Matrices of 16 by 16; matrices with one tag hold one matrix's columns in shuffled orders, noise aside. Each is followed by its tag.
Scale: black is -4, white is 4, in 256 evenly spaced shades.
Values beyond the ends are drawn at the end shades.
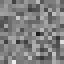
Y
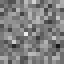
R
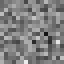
Y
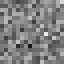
R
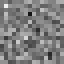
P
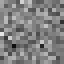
R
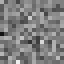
Y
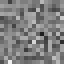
Y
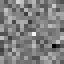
R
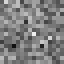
R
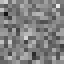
P
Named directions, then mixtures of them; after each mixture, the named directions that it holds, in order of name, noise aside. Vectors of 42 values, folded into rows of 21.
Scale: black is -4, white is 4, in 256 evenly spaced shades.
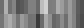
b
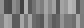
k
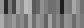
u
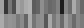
u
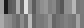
k, u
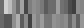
k, u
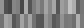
k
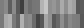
b, k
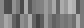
k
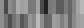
b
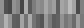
k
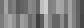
b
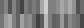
b, k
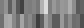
b, k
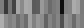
u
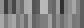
b, u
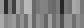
u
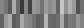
k, u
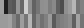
k, u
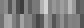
b, k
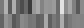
k, u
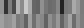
u
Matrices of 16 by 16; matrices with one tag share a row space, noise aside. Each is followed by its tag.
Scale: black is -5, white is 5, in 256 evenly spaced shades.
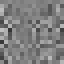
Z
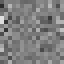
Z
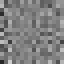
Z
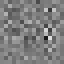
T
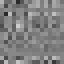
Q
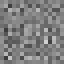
T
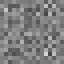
T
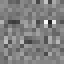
T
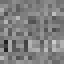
Q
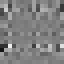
Z
